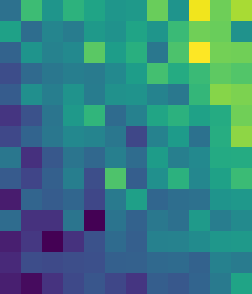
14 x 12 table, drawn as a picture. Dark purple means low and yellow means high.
Mirror symmetry: none. Stripes: none. Slope: up to the top right. Ninth with the highest average: top right. Ninth with the lowest average: bottom left.
